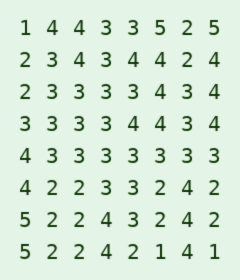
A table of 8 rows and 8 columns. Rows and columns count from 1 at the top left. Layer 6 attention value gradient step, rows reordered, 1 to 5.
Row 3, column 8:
4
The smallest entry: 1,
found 3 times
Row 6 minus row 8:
-1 0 0 -1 1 1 0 1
